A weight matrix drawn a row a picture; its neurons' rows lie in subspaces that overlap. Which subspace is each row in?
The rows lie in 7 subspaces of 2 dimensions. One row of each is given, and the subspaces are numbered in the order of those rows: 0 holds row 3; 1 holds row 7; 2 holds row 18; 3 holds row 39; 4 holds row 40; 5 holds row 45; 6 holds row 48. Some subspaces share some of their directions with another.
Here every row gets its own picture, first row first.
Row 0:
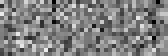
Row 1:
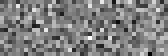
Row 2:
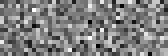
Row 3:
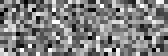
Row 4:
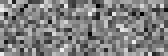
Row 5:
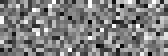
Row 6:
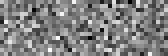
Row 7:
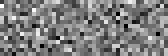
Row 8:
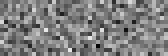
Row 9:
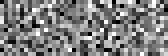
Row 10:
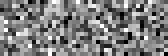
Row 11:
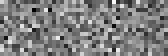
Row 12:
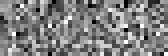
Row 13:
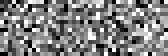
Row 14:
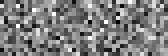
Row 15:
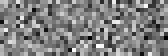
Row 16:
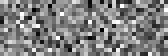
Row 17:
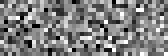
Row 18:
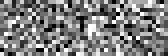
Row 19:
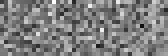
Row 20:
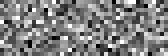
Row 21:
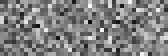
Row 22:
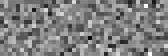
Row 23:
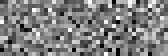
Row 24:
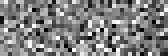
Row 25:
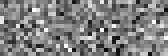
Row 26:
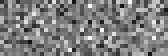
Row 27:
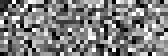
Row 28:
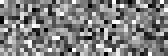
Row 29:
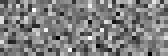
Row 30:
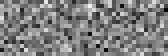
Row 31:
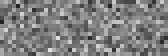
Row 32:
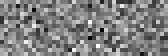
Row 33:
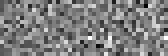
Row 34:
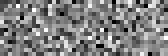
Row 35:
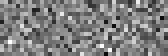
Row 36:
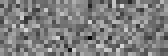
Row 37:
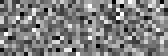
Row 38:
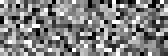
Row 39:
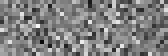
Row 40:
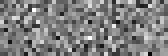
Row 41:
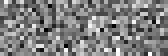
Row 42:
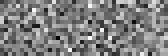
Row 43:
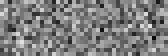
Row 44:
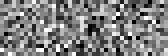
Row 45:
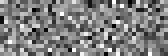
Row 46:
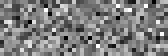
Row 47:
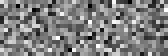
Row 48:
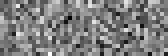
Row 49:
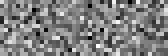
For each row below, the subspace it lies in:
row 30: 4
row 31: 0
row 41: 2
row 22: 3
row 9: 4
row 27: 4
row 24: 2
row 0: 0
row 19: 0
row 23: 5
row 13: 4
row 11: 5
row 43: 0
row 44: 2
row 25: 2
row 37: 2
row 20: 3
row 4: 4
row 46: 3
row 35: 5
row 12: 6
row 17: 6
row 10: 6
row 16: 3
